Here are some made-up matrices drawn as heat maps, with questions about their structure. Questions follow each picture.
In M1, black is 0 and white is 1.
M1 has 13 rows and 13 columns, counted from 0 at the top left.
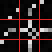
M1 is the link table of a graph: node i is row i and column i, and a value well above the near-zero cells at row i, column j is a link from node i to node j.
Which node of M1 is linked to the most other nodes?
node 7
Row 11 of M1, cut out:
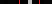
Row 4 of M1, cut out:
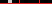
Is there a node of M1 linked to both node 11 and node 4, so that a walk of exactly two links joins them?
no
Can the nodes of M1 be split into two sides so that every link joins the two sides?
yes
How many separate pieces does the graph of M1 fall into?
1
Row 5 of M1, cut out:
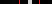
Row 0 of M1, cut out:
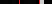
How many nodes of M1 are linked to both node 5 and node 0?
0
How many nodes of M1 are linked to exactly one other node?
9
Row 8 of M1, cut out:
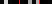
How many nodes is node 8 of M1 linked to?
3
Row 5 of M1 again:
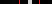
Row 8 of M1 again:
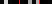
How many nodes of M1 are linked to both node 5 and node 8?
1
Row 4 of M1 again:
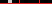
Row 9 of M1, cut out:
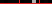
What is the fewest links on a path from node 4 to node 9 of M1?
4
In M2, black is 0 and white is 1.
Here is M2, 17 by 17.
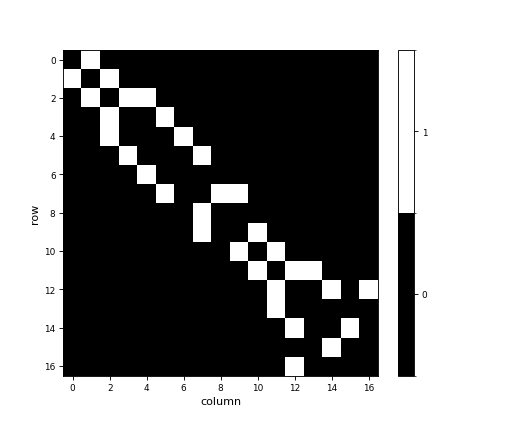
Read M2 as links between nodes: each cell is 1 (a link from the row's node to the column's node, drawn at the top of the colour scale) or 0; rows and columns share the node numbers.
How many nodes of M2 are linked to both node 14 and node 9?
0
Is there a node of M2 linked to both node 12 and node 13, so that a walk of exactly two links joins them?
yes
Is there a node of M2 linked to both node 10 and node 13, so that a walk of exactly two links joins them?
yes
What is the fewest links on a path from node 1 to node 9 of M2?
5
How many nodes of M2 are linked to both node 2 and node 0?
1
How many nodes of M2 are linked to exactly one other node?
6
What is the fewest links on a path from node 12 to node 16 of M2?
1
